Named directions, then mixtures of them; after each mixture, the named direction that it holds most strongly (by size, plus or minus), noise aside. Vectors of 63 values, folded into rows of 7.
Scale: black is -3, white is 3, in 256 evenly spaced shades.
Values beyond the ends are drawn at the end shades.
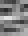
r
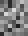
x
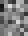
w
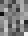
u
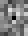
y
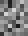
x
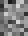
w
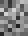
x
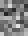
x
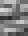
r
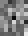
y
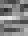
r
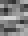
r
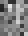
w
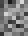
x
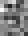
w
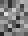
x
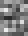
r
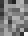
w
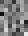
u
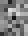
y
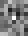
y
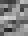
r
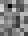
w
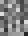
u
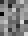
u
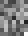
u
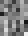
u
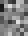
w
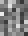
u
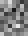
x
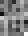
u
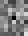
y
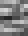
r
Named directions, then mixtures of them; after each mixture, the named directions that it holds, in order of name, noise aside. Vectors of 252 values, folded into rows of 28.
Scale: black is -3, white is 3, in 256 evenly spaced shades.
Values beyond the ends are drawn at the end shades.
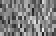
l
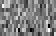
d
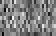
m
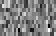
d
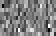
d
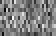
m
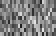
l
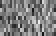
l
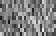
l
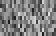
l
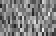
l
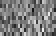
l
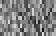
l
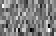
d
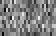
m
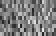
l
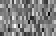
l, m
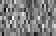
m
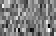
d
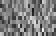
l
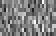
l, m
